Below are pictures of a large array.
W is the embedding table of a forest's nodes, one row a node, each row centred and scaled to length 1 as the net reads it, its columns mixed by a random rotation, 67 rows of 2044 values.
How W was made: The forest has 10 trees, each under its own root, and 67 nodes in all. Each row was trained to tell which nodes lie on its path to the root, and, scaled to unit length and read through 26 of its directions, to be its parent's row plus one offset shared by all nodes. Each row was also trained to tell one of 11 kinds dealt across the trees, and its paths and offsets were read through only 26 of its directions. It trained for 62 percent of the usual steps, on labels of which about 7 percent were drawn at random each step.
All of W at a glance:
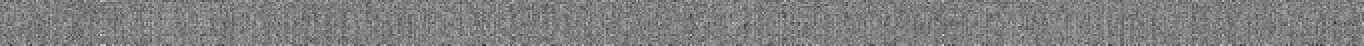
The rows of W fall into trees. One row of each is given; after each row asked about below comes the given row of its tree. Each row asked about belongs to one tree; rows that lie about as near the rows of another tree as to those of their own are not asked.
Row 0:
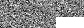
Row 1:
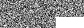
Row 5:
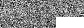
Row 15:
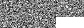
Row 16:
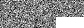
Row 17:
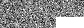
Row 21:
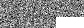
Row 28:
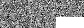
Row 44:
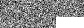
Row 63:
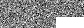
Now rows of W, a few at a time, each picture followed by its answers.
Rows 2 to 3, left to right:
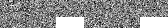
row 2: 1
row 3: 5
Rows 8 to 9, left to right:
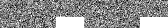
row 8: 44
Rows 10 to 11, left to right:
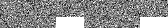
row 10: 15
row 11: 15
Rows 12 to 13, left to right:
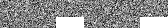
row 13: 15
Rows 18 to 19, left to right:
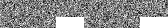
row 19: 15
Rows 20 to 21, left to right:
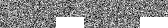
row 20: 5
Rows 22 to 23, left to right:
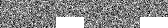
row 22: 44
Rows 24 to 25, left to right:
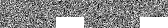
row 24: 21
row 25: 21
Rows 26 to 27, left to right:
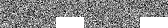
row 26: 28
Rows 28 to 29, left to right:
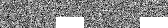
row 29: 28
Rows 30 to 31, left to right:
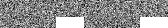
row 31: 28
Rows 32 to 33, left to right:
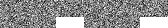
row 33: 21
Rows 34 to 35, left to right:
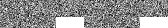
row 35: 1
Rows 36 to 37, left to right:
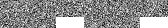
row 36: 63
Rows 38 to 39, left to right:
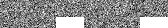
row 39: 16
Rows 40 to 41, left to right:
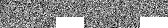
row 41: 44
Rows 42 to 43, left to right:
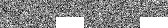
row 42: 17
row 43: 28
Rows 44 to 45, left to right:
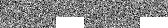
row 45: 63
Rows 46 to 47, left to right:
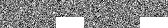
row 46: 28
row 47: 21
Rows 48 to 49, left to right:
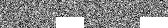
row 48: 28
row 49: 16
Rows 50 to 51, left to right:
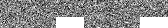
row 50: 63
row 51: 1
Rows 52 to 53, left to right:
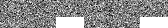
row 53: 1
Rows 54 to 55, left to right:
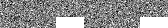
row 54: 21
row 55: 17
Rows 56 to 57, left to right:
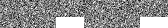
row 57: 44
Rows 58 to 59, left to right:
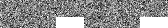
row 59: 21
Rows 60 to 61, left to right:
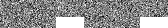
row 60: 0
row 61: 21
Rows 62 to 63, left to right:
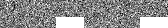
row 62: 16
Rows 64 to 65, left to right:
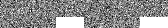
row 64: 28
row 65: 1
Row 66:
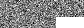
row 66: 63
